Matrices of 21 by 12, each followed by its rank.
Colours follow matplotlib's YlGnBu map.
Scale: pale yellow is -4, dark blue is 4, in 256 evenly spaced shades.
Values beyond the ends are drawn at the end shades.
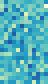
full rank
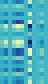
one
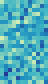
full rank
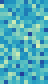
full rank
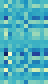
two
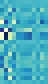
two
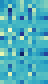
two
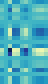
one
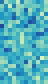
full rank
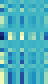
one
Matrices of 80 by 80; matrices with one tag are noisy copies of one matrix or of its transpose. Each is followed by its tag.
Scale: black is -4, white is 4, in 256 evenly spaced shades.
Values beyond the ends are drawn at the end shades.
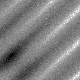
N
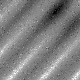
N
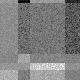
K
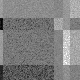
K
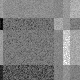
K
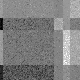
K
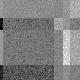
K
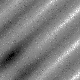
N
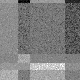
K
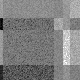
K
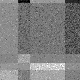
K
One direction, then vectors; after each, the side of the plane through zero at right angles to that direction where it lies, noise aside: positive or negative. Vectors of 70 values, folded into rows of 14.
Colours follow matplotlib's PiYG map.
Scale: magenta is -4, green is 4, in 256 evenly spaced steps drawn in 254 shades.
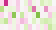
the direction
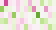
positive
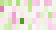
negative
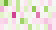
negative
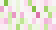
negative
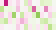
positive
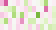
positive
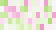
negative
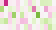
positive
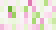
positive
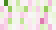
negative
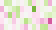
negative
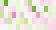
negative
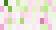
negative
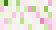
negative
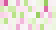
positive
